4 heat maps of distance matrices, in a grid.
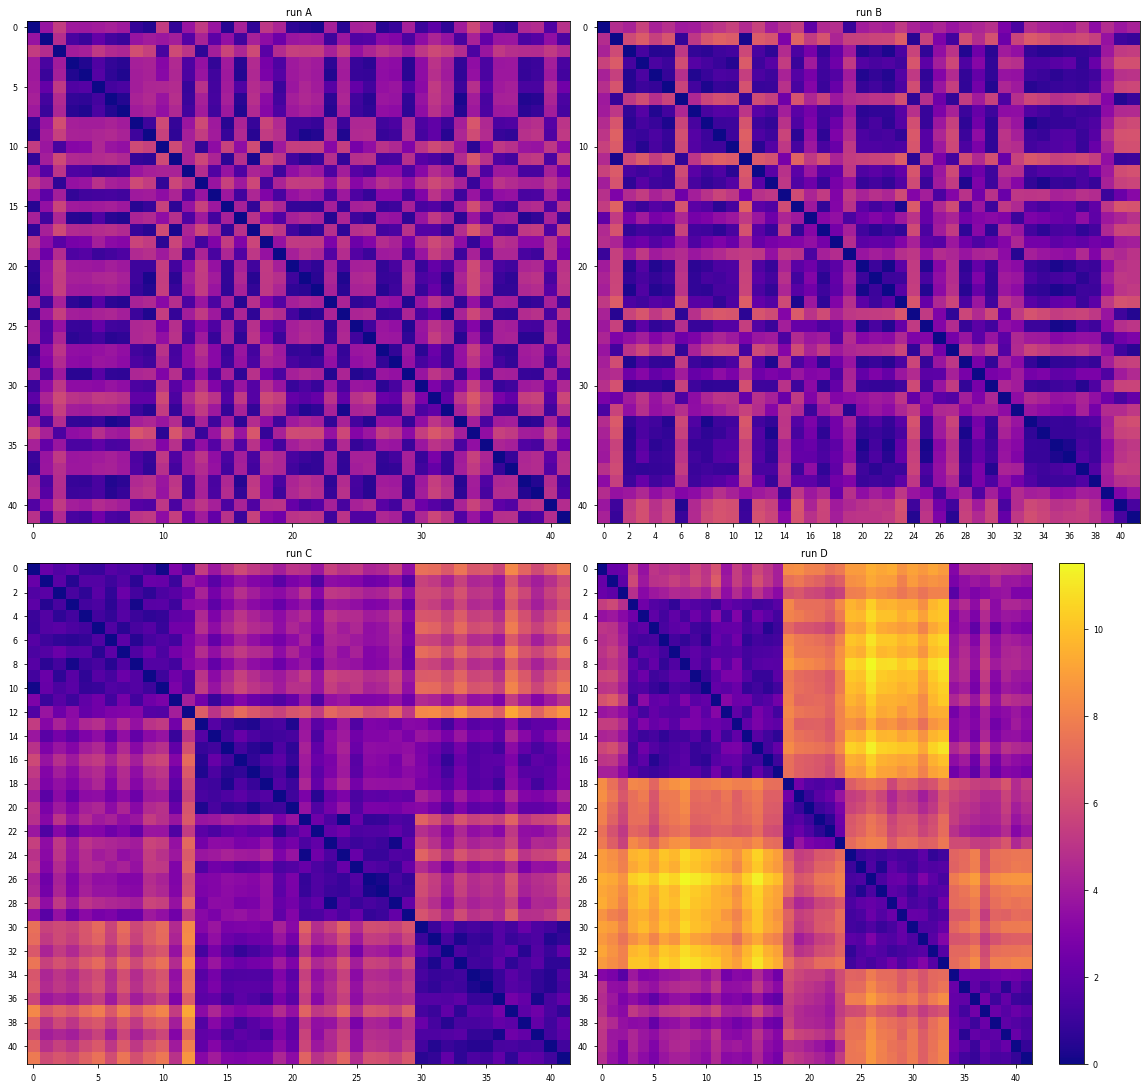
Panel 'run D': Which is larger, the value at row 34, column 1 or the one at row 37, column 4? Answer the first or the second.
the second
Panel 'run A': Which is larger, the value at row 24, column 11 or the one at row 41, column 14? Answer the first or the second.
the second
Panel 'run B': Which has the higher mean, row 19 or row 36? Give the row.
19
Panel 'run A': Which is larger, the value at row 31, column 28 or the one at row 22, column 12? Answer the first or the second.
the second
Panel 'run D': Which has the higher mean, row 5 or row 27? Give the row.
27
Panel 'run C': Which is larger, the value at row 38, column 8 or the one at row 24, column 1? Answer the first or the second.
the first
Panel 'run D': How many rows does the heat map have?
42
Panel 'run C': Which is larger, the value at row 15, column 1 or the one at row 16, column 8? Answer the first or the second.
the second
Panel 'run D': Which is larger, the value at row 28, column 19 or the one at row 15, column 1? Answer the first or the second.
the second
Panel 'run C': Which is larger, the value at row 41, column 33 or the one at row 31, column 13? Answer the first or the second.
the second
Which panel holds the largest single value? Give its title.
run D
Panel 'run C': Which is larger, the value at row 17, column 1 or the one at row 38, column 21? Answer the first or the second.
the second
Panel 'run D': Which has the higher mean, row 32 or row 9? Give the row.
32
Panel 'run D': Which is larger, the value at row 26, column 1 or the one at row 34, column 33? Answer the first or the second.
the first
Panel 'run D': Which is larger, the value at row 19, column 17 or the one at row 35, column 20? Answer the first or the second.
the first
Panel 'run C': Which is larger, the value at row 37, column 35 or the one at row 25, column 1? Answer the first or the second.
the second
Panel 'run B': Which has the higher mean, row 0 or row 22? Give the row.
0
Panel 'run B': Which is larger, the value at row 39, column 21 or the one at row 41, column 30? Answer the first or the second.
the second
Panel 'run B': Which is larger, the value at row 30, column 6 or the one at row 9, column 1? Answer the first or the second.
the second
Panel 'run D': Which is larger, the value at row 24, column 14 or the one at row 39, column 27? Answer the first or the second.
the first
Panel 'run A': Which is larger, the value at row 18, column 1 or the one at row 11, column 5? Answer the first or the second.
the second
